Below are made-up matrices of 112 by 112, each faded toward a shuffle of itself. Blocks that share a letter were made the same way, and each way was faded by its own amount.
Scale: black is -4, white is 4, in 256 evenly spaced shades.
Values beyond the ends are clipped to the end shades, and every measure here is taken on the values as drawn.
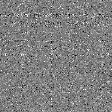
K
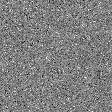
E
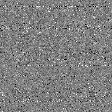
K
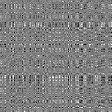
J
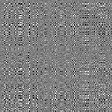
J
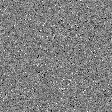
E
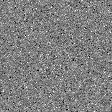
E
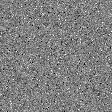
E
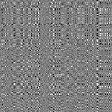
J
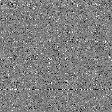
K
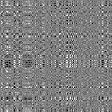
J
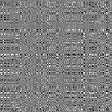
J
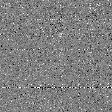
K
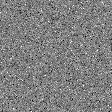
E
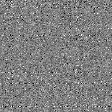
K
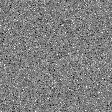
E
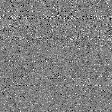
K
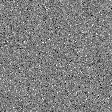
E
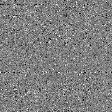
K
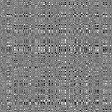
J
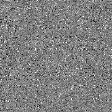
K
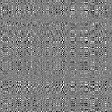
J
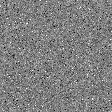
E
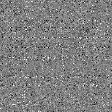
K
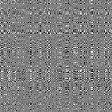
J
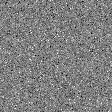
E
